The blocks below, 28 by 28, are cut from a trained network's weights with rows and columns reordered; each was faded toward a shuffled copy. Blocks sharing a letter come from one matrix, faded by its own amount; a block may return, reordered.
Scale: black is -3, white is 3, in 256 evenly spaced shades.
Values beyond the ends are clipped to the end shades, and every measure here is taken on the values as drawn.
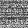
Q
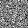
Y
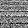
Q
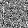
Y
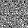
Y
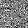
Y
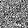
Y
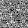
Y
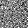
Y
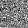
Y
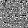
Y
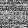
Q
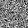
Y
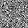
Y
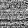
Q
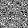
Y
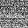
Q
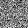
Y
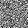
Y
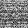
Q
